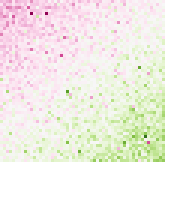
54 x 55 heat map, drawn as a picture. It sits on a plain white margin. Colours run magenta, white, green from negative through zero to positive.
The grain is fine, like static. The field climbs toward the bottom right. The ninth with the lowest average is the top left. The halves do not mirror each other.
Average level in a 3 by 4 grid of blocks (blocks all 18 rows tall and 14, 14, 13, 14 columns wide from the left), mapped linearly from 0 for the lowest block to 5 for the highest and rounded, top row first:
0122 | 1234 | 3345
